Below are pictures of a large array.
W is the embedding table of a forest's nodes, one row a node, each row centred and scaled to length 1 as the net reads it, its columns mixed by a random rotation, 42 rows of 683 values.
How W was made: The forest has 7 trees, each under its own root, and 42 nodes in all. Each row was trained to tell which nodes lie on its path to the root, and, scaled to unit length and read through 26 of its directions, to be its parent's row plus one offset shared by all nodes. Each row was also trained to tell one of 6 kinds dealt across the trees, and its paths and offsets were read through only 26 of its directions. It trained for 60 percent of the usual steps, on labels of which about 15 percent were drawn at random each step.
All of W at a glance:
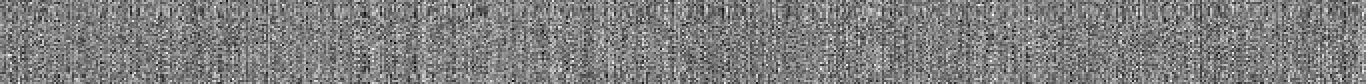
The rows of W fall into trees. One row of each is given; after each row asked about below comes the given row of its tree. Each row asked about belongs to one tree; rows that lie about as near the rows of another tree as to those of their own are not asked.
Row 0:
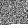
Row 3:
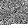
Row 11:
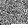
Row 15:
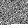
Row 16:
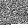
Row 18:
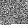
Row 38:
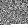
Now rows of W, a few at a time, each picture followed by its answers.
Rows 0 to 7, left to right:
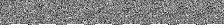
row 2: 15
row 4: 38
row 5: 38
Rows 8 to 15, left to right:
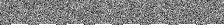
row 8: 11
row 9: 0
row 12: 3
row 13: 11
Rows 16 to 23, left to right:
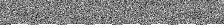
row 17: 3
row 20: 38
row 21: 0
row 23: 15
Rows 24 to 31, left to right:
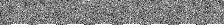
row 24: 11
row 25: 0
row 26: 15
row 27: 11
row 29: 15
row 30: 11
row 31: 11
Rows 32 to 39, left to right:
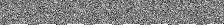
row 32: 0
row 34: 11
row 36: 3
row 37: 38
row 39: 15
